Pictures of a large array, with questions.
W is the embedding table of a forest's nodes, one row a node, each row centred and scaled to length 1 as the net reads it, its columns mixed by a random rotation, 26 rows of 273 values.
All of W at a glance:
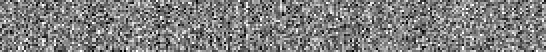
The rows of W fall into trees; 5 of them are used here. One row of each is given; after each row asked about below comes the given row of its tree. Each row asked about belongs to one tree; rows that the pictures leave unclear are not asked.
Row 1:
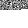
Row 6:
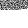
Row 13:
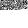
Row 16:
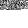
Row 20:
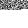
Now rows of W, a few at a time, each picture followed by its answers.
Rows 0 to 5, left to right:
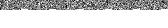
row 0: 16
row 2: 20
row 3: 13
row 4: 6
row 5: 13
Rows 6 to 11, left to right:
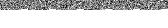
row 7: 16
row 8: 20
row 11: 20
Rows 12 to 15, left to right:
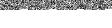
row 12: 13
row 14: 1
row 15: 16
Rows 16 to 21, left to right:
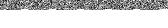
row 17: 13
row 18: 1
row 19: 20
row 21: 13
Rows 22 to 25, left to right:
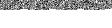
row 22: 20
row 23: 16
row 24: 16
